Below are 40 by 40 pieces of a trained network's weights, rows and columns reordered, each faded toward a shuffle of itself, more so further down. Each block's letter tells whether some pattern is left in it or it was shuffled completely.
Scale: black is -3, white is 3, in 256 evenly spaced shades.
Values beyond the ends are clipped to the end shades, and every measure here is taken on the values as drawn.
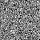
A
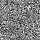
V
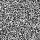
V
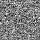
A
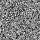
A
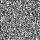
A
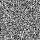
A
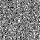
A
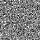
A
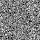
A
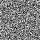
V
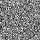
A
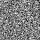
V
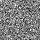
V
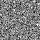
V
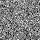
V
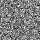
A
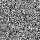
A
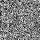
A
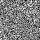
V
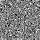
V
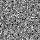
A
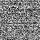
A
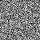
V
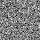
V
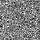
A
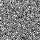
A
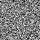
V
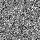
V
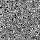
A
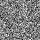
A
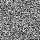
V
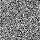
V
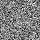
V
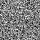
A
